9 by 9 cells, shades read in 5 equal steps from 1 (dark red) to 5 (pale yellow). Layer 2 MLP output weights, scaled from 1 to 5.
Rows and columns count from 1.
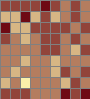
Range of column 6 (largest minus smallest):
2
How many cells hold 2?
27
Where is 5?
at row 8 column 3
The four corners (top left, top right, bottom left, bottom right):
2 3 2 1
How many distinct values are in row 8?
4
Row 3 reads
1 4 4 2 2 2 2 3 2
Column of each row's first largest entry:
7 1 2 3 8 3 2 3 4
